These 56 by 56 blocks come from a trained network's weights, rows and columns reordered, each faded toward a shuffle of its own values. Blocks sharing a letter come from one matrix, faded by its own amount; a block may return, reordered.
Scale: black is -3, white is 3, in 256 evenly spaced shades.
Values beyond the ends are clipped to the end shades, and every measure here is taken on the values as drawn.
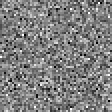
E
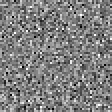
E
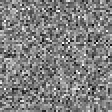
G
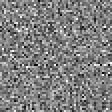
G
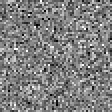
E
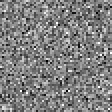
E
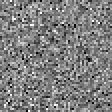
E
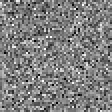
E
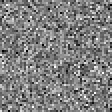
E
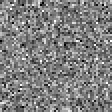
G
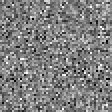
E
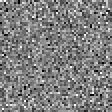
E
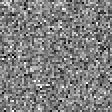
E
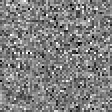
E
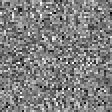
G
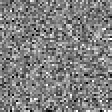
G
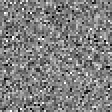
E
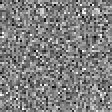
G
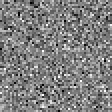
E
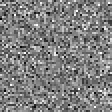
G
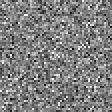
G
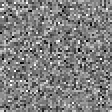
E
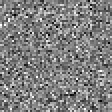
G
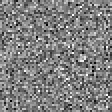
E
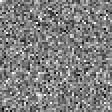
G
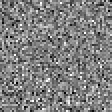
G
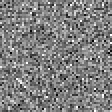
E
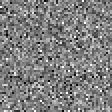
E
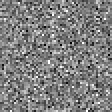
E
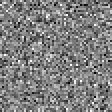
G
